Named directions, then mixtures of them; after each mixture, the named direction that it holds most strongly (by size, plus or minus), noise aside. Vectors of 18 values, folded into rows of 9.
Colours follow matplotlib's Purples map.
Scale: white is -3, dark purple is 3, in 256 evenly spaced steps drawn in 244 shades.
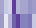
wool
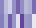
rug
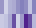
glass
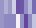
glass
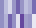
rug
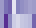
wool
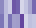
rug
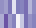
wool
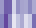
wool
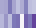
rug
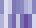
glass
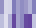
glass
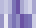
wool
